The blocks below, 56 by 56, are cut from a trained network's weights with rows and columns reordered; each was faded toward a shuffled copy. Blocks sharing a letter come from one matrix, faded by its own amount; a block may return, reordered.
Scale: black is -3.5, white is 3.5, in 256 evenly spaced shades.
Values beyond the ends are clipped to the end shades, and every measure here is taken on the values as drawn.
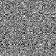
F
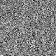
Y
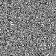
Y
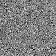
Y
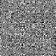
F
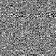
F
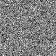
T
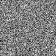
T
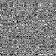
F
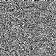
Y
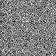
Y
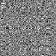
F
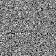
Y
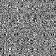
F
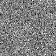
Y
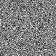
Y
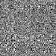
F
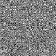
F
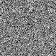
T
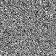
Y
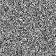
Y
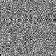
F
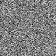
Y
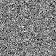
Y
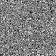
T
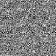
F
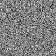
Y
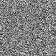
Y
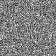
Y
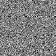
Y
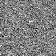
Y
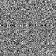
F
